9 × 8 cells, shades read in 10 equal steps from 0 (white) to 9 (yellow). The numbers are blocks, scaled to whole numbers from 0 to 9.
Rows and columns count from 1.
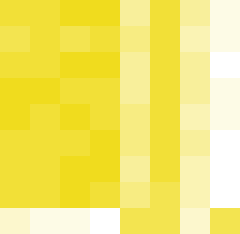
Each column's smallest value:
2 1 1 0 4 7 2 0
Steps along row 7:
same up same down up down down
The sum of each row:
51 47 50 51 51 50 49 48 27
